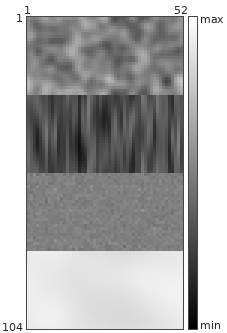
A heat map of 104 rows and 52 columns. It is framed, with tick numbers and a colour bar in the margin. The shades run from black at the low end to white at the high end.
It is made of 4 by 1 panels. Panel 1,1: middling, blotchy. Panel 2,1: low, streaked downward. Panel 3,1: middling, fine-grained, faint in contrast. Panel 4,1: very high, smooth, faint in contrast.
